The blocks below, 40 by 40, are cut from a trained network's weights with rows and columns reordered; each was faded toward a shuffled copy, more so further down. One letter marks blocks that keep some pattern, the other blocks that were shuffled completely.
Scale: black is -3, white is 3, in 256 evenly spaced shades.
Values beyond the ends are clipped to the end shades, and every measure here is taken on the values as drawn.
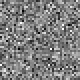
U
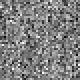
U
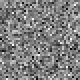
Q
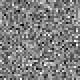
Q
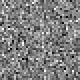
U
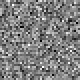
Q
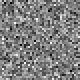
Q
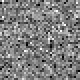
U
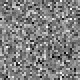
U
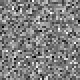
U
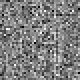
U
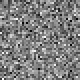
Q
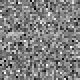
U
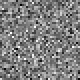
Q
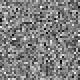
U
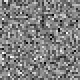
U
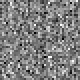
U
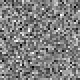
Q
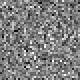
Q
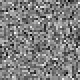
Q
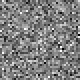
Q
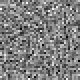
Q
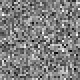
U
